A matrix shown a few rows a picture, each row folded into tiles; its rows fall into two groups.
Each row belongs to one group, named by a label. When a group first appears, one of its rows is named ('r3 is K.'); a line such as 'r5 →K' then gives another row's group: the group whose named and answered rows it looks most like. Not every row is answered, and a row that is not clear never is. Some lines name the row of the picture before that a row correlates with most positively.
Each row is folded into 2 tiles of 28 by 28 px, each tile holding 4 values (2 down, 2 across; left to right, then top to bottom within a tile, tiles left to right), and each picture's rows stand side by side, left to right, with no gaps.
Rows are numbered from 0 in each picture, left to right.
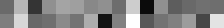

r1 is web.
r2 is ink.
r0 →ink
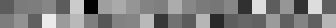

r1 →ink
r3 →web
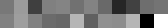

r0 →ink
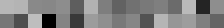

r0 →web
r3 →ink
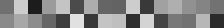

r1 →ink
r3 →web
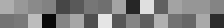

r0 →web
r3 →web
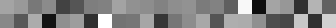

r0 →web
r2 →web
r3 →web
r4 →ink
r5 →ink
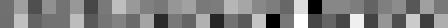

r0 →ink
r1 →ink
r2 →web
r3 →web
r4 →web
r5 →ink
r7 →ink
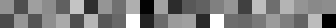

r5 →web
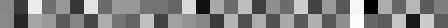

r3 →ink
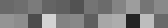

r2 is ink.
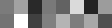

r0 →ink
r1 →ink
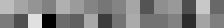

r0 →web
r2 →ink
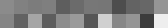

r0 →web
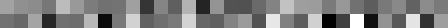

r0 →web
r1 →web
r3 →ink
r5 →web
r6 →ink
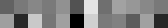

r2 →web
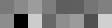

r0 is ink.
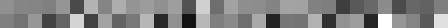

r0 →web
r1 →ink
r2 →web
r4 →web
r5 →web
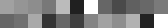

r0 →web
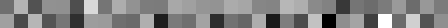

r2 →web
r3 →web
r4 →web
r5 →web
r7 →ink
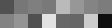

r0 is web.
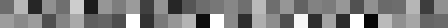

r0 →ink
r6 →ink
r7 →ink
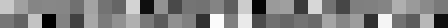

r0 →web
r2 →ink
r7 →web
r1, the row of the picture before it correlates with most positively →4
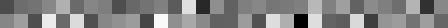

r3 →ink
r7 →ink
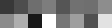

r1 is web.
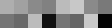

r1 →web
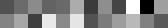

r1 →ink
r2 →ink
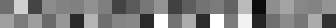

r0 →ink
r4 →ink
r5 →web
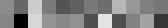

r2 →web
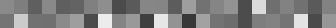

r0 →ink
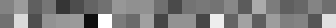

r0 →ink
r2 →web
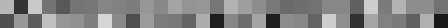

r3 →web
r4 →web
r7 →web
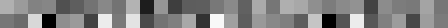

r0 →web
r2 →ink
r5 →web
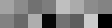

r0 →web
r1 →web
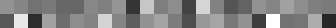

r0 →ink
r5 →web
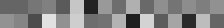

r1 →ink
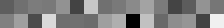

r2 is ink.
